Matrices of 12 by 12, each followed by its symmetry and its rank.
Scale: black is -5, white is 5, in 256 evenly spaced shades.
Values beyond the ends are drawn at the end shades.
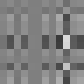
neither, rank one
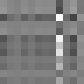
neither, rank one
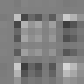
symmetric, rank one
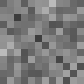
symmetric, full rank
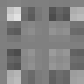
symmetric, rank one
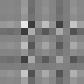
symmetric, rank one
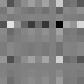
neither, rank one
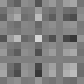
symmetric, rank one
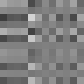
neither, rank one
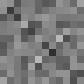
symmetric, full rank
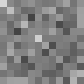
symmetric, full rank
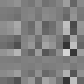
neither, rank one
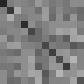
symmetric, full rank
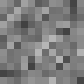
symmetric, full rank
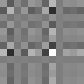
symmetric, rank one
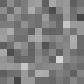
symmetric, full rank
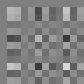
symmetric, rank one
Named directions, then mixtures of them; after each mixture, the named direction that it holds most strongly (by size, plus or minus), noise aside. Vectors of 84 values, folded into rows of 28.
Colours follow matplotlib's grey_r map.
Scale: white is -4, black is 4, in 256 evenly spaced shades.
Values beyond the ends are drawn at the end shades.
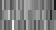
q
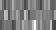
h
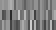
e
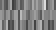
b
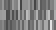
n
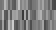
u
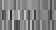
e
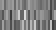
e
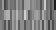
q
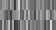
u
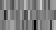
h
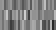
b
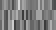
u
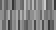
b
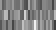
h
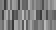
u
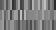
b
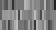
b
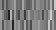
q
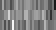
q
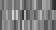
h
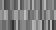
b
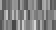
h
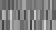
e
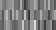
h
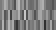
u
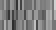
q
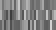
e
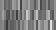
n
